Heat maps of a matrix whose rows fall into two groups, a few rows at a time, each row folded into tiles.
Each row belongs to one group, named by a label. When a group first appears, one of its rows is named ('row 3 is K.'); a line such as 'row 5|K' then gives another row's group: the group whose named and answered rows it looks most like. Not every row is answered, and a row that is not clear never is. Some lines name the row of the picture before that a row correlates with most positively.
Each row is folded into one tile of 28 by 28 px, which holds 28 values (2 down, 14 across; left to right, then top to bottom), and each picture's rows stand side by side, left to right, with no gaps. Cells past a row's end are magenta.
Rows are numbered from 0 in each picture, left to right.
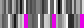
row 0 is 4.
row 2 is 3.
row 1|3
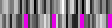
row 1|3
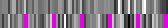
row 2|4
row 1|4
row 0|4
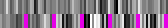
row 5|4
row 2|4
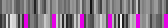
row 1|3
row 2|4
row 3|3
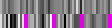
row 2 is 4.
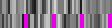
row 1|3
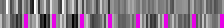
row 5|4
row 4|4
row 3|4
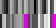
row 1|3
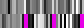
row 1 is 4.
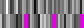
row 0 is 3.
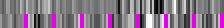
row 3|4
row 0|3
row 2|4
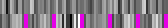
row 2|4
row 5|3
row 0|3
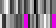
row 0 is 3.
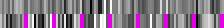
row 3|3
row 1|4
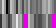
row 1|4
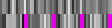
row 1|3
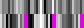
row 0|4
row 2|4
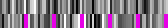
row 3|4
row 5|3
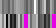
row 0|4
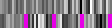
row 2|4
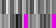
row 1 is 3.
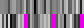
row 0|4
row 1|3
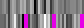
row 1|3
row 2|4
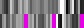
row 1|4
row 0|3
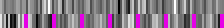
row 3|3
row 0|4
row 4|3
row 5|3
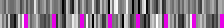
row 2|3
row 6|4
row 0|4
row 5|3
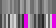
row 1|4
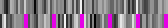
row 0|3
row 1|3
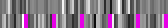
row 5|4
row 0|4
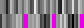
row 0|3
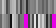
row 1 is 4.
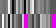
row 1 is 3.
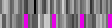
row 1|3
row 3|3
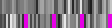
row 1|4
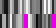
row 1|4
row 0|3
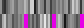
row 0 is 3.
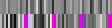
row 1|4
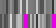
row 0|3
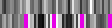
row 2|4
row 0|3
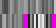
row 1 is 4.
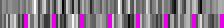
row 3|3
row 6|3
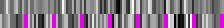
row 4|3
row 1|4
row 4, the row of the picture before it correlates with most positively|6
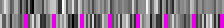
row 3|4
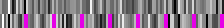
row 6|3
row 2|4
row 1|4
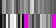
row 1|3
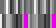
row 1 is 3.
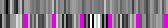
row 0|3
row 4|4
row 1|4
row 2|4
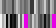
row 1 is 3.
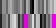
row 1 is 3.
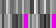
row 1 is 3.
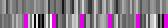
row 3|3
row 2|3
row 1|4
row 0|3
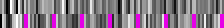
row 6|3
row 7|4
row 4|3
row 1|4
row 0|3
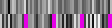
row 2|4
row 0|4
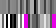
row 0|4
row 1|3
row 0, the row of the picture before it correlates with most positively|2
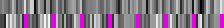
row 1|3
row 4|3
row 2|4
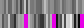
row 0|4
